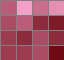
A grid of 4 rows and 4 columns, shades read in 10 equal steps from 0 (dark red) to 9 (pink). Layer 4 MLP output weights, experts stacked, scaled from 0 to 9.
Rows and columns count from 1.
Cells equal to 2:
3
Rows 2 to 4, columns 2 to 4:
5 2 1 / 2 4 2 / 3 4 0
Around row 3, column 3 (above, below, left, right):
2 4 2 2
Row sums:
28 12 11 10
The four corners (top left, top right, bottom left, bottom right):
5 8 3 0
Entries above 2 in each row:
4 2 2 3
